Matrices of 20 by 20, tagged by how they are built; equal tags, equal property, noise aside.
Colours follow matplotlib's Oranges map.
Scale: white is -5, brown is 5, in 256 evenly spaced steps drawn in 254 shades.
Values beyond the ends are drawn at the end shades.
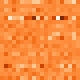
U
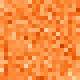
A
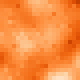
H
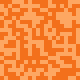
A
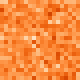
A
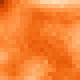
H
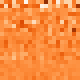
U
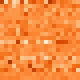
U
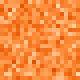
A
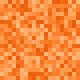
A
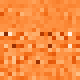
U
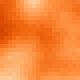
H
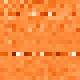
U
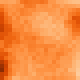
H
